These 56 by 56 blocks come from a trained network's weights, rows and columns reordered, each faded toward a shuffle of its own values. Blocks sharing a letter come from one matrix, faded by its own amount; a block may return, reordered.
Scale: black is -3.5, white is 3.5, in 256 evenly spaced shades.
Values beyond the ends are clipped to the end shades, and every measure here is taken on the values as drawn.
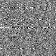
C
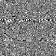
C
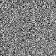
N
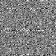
C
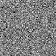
N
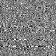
C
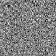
N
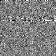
C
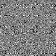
C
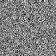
N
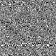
C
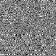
C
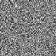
N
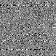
C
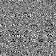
C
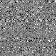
C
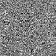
N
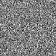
N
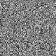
N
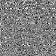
C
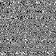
C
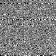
C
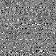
C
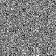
N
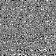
C
